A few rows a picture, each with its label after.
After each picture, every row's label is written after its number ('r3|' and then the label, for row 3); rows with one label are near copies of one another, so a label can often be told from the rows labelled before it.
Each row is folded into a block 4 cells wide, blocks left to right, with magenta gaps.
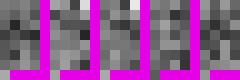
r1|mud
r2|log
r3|log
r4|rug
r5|mud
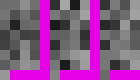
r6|mud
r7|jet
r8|jet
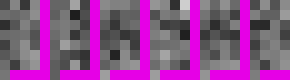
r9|jet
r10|rug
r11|mud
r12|log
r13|mud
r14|jet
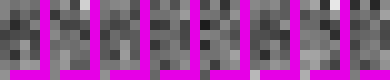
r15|mud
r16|log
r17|mud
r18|jet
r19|jet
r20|mud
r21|log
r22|jet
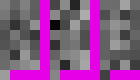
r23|mud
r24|jet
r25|rug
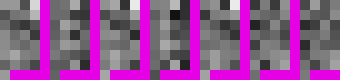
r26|log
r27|rug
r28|log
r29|rug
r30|log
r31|jet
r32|jet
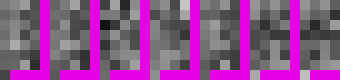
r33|rug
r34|rug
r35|jet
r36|log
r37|rug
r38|mud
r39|mud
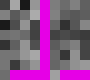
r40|jet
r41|mud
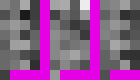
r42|rug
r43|log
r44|rug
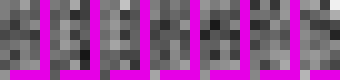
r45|mud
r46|rug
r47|rug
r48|mud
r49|mud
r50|jet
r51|log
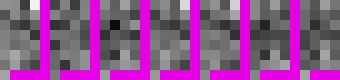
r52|log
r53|jet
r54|mud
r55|log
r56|log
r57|mud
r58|mud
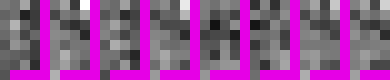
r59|rug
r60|log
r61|rug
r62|log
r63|mud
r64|jet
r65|log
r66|log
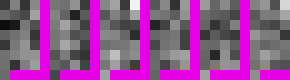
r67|jet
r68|rug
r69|log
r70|jet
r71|mud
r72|log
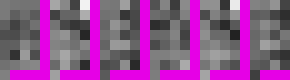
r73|mud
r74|log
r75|rug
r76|jet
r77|log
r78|rug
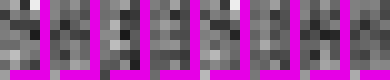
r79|log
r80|mud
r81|rug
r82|rug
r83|log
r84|rug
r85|mud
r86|mud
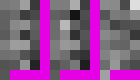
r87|rug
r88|rug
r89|log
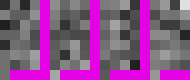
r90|jet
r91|mud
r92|rug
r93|log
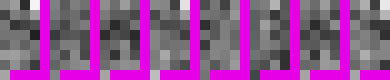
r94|log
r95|mud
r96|mud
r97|log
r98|jet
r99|rug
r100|mud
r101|log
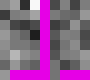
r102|log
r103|jet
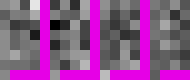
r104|log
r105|jet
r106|mud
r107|rug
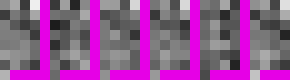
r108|log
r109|jet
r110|log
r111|log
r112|rug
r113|log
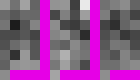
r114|mud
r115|log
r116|mud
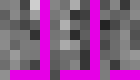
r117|log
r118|rug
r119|jet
